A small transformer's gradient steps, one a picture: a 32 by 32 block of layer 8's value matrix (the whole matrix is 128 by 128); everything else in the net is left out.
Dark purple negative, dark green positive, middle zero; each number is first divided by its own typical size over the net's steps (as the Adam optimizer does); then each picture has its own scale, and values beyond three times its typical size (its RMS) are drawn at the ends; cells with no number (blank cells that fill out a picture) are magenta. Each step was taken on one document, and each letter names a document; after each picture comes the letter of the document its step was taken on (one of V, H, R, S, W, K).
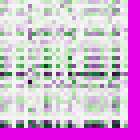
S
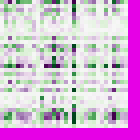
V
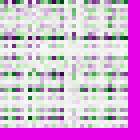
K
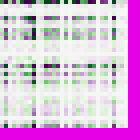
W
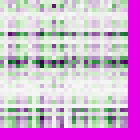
K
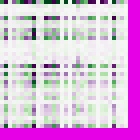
W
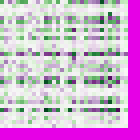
S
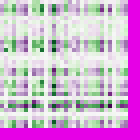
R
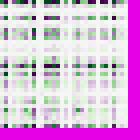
W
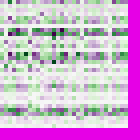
K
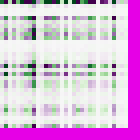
W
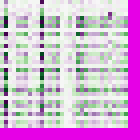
K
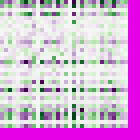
V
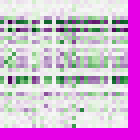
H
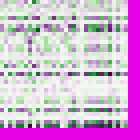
S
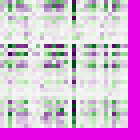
V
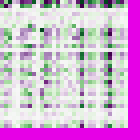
H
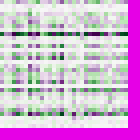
K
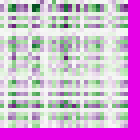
R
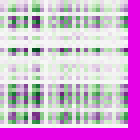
R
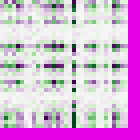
V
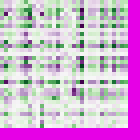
H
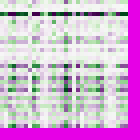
R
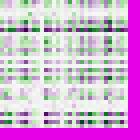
H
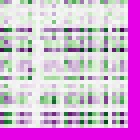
H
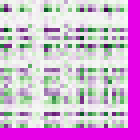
H
